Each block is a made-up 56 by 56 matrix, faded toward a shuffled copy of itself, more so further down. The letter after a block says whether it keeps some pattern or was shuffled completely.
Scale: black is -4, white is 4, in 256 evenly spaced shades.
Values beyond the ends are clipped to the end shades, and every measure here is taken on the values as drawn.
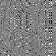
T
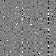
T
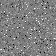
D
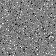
D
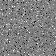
D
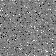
D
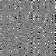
T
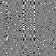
T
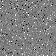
D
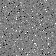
D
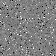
D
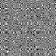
T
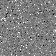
D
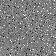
D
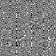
T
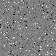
D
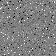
D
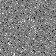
D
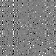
T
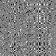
T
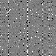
T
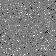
D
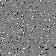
D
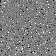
D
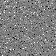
D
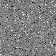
D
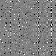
T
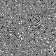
D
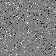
D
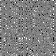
T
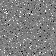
D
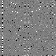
T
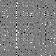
T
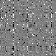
T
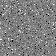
D
